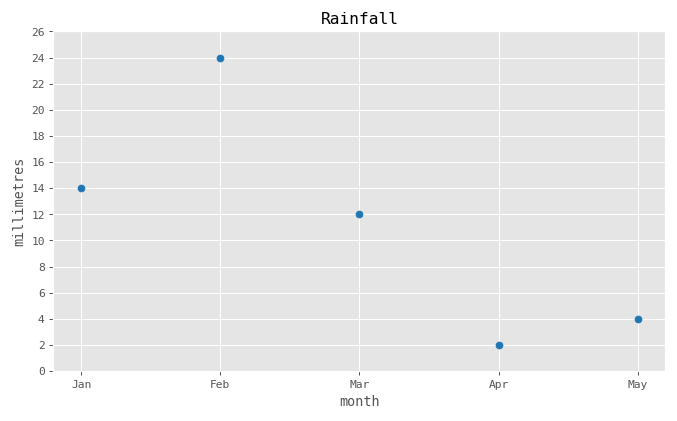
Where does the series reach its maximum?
Feb
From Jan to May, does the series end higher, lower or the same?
lower
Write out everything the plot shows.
Title: Rainfall
x-axis: month, ticks Jan Feb Mar Apr May
y-axis: millimetres, ticks 0 2 4 6 8 10 12 14 16 18 20 22 24 26
Values:
14 24 12 2 4
